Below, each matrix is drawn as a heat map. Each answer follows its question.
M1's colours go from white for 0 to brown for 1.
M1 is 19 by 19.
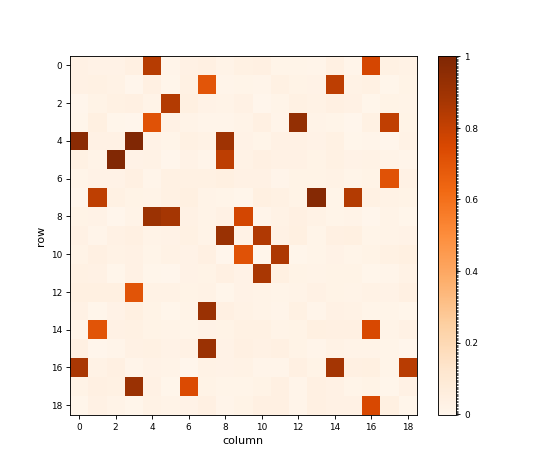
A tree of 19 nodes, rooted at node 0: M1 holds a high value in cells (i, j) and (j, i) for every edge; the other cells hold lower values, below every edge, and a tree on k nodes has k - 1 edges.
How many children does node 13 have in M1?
0
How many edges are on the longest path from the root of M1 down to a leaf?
5
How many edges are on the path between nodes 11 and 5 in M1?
4
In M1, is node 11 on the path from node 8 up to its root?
no
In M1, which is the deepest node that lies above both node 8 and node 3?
4
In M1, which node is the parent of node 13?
7
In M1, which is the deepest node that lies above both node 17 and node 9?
4
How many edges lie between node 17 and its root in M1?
3
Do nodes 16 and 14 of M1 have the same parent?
no
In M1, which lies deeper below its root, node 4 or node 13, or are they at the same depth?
node 13
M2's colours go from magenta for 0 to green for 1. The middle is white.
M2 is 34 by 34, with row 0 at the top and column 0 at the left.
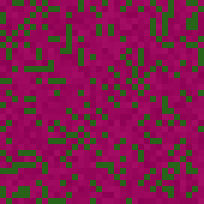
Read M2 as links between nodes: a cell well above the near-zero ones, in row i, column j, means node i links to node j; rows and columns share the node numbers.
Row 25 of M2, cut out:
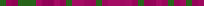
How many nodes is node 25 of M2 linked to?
9
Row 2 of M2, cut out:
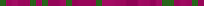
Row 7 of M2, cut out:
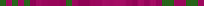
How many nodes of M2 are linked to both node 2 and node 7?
5
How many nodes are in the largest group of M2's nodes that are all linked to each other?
5
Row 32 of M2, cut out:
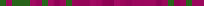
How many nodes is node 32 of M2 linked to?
8
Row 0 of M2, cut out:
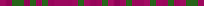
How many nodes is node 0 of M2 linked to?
11
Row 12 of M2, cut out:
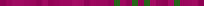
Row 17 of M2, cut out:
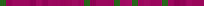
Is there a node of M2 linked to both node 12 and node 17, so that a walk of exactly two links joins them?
yes
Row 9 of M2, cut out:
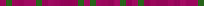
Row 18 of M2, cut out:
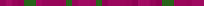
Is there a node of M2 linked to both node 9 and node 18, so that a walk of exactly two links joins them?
no
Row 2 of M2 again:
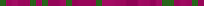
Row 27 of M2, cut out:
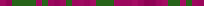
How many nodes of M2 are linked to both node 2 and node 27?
5
